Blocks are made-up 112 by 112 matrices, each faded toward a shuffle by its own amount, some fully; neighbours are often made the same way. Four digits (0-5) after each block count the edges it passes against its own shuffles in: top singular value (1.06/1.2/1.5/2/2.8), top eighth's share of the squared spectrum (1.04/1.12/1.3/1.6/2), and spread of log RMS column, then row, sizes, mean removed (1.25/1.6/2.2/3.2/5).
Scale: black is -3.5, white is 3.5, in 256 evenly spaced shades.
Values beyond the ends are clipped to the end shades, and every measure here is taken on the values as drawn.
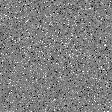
0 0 0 0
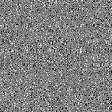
4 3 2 2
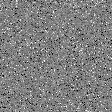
0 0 0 0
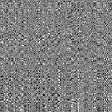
5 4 3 3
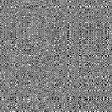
5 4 3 3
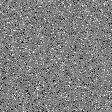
2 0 0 0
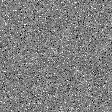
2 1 0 0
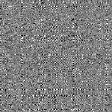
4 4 3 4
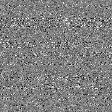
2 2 0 3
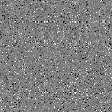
4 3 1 2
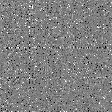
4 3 1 1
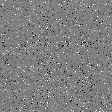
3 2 0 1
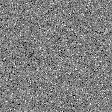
1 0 0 0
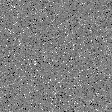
0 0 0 0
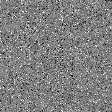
1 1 2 0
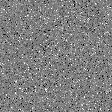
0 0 0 0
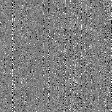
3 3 4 0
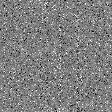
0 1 2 0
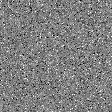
2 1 0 0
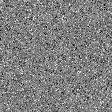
2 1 0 0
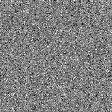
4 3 1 1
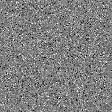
3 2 1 0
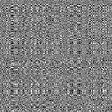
5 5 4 4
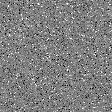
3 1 0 0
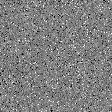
2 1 0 0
